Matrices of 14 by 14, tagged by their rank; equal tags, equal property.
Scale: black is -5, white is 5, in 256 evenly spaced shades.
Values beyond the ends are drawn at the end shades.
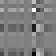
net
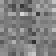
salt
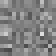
salt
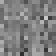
salt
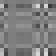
net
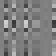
net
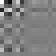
net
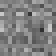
salt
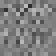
salt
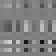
net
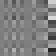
net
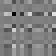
net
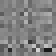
salt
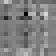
salt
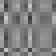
net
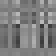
net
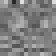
salt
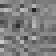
salt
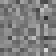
salt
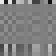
net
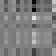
net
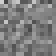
salt
